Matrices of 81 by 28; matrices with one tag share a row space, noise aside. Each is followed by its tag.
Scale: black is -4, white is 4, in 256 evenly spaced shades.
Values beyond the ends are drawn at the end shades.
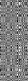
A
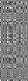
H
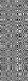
A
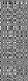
H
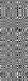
A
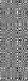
A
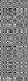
H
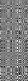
A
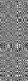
A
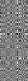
A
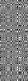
A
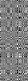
A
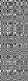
H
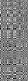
H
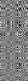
A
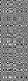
H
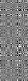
A
